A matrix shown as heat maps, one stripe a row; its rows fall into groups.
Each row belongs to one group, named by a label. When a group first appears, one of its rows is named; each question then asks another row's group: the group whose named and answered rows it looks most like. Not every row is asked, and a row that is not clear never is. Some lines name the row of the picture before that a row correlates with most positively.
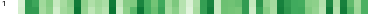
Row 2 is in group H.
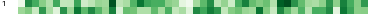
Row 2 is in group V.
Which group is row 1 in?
H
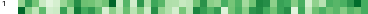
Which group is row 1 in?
H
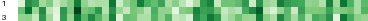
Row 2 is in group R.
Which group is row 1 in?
H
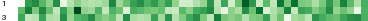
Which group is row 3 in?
V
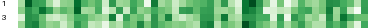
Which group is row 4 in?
H
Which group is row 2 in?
R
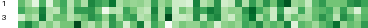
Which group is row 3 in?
V
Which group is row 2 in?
V
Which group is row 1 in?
V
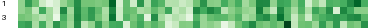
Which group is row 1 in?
H
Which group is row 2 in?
V
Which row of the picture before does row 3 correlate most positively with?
1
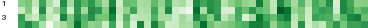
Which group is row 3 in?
V
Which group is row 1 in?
V
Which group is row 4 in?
H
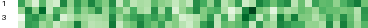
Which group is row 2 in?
R
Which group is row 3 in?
H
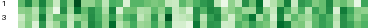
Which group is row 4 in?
V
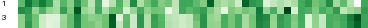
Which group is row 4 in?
H
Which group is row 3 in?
H
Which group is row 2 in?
R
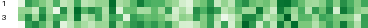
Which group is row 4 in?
H
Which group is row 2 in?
V
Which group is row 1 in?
H
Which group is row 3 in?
R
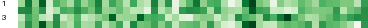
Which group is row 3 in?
H
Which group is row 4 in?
R
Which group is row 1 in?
R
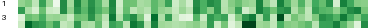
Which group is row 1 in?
V
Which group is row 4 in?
R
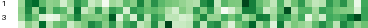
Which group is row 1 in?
H
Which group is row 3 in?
H
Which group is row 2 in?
R
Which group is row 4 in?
V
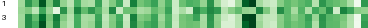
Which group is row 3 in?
R
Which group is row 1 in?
R
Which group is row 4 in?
R
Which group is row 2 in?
V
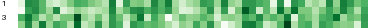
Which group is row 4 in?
R
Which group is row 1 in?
H
